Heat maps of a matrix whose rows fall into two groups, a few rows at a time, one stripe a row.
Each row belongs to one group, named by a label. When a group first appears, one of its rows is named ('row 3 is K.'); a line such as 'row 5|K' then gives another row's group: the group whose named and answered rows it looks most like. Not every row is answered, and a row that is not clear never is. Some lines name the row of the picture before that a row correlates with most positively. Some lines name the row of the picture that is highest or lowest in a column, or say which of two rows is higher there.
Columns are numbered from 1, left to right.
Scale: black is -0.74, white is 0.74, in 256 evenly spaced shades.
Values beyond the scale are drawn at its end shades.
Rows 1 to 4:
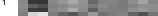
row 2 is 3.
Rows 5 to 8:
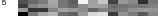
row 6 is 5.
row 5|5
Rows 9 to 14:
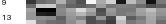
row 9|5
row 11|3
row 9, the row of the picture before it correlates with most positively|5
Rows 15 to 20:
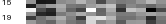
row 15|3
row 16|5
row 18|3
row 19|5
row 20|5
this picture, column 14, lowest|17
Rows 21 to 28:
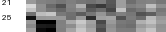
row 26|3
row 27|3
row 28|3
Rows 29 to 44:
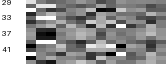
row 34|5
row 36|3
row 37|3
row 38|3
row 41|5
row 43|5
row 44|3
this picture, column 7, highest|40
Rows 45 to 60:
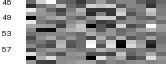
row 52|3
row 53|5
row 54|5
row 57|5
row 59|5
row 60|3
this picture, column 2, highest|45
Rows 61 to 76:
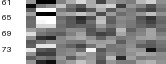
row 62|5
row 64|3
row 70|3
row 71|5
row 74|3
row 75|5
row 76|3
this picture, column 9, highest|62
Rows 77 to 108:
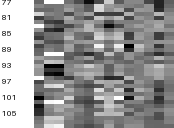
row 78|5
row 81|5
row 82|3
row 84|3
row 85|5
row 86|5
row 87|3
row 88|5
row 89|5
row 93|3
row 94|3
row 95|3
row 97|5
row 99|5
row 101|5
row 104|5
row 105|5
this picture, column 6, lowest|77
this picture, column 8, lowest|83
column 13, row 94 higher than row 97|Yes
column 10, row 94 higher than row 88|Yes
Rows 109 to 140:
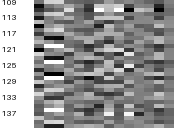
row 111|5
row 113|5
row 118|3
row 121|5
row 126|5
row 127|3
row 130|5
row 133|3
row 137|5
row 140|3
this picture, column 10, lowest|111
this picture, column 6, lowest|128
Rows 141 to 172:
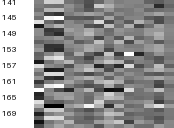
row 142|5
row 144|3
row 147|5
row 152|3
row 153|3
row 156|5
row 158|3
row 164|5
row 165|5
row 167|3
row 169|5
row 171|5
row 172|5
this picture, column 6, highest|167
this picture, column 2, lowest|167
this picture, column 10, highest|154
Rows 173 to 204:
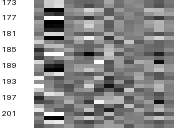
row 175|3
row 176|3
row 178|3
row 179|3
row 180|3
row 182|3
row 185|5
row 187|5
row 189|3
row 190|3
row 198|5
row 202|3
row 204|5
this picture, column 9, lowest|195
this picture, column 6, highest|182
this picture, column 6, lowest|186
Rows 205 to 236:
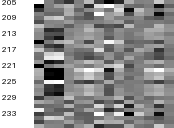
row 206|5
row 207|5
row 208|5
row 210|5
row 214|3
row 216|3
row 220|3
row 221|5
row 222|3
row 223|3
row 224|3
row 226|3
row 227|3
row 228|3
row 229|5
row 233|5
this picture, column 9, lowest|205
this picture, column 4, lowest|205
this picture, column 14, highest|222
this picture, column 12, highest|222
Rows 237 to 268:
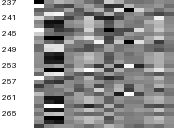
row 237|5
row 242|3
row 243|3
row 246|3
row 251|3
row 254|3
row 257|3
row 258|5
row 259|5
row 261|3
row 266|3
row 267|3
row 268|5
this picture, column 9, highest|239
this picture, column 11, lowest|253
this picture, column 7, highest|247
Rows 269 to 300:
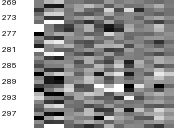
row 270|3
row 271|5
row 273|3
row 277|5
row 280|5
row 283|3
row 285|5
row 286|3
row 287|5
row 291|5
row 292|3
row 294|3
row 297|3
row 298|5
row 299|3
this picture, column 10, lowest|290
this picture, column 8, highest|291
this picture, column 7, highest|290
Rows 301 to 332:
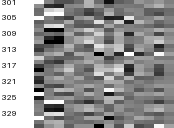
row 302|3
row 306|5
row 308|3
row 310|3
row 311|3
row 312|5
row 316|3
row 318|5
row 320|5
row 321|5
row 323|5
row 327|3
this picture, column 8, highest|323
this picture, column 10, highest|314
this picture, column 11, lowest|314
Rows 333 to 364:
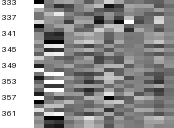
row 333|5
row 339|5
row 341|3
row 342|3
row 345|3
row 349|5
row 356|5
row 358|5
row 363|3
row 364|3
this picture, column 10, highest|338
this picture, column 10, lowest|340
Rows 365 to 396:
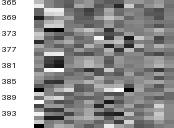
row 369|5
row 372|3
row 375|5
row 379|3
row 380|3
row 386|5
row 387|5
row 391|5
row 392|3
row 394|3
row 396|5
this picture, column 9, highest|387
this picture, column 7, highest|374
